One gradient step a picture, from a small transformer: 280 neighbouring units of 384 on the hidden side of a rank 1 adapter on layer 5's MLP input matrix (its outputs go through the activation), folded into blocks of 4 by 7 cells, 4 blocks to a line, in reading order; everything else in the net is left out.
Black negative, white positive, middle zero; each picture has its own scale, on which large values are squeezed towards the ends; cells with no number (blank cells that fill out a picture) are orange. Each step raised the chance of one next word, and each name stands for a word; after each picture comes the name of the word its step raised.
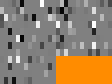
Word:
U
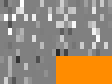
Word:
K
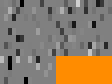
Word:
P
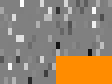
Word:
P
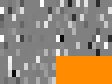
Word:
U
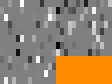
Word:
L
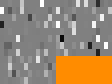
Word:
U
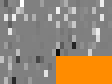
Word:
K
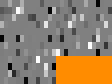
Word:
L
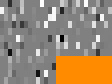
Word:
U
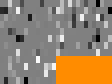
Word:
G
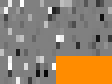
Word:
P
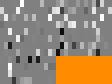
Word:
K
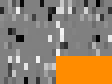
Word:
G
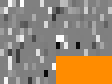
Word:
P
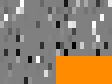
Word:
L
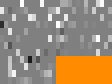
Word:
K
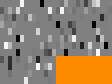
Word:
U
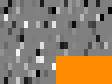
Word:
G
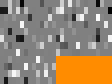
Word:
G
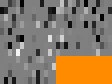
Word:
G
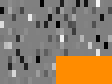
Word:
U
